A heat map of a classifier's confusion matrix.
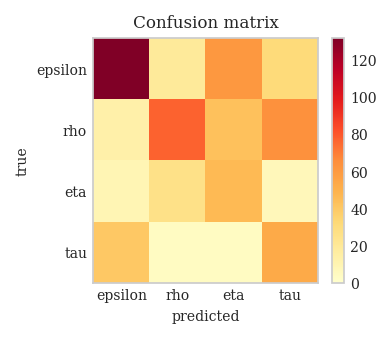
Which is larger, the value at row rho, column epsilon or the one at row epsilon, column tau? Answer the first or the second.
the second
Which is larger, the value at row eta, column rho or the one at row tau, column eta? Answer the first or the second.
the first
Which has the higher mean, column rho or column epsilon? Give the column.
epsilon
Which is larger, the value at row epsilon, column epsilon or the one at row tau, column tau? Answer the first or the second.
the first
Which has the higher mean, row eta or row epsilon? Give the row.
epsilon
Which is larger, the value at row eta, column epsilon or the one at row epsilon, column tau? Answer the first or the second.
the second
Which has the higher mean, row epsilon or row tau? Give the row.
epsilon
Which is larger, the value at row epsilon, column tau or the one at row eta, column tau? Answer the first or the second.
the first
